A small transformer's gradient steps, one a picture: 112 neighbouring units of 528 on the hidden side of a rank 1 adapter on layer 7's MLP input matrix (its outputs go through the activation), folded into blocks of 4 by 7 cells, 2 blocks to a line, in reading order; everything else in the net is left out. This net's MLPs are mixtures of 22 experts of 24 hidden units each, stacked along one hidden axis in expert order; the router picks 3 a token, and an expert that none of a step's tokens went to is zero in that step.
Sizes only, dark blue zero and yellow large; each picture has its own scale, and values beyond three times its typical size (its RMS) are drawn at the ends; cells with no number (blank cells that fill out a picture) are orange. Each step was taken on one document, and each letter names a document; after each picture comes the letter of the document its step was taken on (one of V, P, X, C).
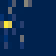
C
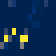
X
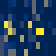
C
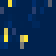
X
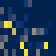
C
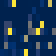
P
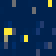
P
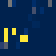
X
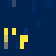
X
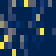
C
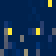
P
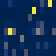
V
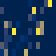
X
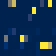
V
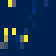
X
